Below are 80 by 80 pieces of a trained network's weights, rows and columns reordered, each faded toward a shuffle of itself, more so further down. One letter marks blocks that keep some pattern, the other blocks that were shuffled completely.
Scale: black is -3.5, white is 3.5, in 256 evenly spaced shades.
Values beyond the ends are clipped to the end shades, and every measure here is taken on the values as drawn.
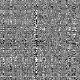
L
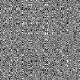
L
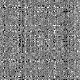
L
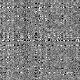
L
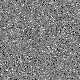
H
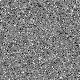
H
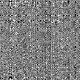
L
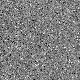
H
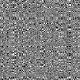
L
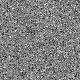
H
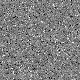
H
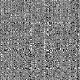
L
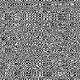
L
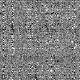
L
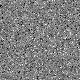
H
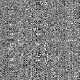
L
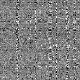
L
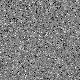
H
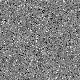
H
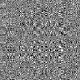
L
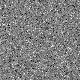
H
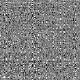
L
